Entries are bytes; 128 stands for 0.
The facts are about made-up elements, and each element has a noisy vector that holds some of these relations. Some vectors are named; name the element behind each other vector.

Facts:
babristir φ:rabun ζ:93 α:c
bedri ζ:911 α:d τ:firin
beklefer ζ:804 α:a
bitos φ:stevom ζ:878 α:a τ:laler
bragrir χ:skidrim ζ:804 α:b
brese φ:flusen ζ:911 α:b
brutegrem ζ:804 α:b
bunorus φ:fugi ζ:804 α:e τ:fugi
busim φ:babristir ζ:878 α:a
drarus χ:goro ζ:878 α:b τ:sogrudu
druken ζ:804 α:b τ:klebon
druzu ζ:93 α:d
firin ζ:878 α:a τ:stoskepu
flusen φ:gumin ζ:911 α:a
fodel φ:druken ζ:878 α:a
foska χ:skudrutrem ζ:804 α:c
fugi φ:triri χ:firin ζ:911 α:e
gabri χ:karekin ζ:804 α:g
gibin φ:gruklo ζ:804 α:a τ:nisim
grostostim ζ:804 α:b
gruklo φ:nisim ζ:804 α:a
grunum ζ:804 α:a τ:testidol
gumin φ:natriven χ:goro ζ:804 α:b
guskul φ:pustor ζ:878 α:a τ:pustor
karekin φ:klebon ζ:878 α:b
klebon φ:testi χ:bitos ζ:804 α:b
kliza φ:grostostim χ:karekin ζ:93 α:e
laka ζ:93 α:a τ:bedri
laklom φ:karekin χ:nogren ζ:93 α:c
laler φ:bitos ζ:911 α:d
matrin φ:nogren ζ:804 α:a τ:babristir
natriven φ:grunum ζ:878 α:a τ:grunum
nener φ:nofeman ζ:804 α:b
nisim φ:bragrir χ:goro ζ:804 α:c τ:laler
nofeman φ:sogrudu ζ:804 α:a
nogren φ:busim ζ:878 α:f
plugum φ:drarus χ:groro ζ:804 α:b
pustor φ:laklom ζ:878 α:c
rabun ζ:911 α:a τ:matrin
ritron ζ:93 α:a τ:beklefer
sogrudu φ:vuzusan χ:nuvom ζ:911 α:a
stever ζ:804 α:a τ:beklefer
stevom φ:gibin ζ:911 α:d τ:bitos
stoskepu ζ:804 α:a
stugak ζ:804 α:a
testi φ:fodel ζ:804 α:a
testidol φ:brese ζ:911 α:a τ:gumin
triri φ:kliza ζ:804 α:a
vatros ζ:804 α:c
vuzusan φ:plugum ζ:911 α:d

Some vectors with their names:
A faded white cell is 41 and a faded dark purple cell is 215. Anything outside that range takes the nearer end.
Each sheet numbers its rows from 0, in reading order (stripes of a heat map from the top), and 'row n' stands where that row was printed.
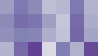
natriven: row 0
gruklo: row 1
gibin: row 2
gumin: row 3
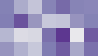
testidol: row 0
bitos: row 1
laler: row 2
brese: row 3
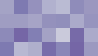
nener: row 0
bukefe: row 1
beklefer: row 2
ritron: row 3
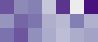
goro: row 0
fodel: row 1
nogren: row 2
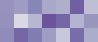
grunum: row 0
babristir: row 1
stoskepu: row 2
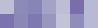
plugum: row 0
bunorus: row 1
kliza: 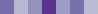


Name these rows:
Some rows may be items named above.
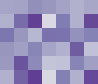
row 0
vatros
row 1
gumin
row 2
flusen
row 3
grunum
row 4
guskul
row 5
gumin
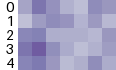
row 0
nener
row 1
foska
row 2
karekin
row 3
nogren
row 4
firin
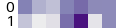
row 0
testidol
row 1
bedri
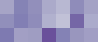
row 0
brutegrem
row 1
matrin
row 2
fugi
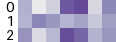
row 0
druzu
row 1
pustor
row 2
babristir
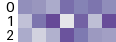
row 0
sogrudu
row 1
drarus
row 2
laklom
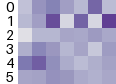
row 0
bragrir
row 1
nisim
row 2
gabri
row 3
pustor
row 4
nogren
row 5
vatros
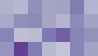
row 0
druken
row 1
grostostim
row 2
rabun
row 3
busim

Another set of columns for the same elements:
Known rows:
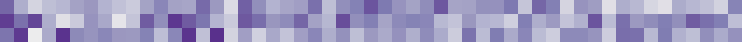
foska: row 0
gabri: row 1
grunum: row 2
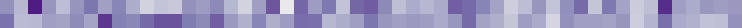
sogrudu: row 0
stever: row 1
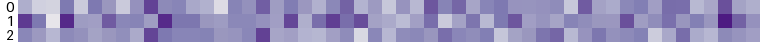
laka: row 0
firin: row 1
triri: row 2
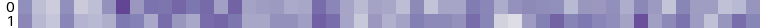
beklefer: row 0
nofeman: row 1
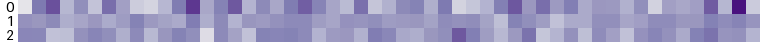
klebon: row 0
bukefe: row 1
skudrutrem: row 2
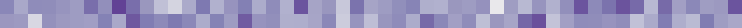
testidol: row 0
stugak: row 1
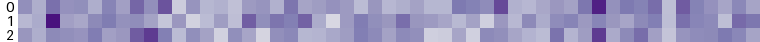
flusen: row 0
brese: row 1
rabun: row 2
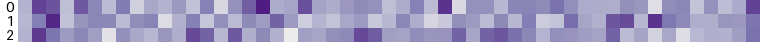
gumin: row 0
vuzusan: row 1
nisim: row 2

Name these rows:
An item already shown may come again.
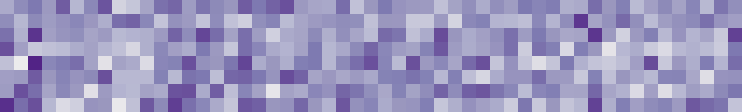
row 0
brutegrem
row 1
rabun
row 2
vatros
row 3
foska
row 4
laklom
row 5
nener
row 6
nisim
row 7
gabri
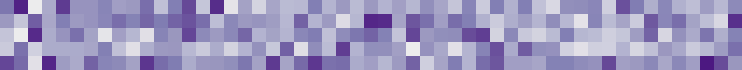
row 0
grunum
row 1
bunorus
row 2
laklom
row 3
bragrir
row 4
firin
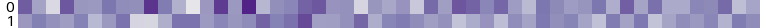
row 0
guskul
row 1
brutegrem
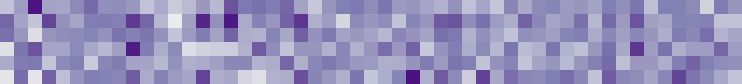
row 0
brese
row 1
guskul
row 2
busim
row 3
bedri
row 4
goro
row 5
bitos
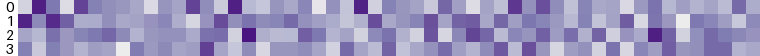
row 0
druken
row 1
pustor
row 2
nogren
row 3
kliza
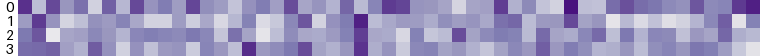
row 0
fugi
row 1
drarus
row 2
fodel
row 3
karekin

